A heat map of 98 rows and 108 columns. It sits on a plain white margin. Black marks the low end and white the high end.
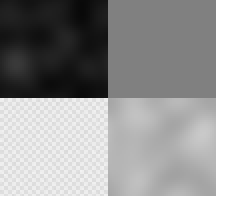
It is made of 2 by 2 panels. Panel 1,1: very low, smooth, faint in contrast. Panel 1,2: middling, flat. Panel 2,1: very high, checkered, faint in contrast. Panel 2,2: high, smooth, faint in contrast.
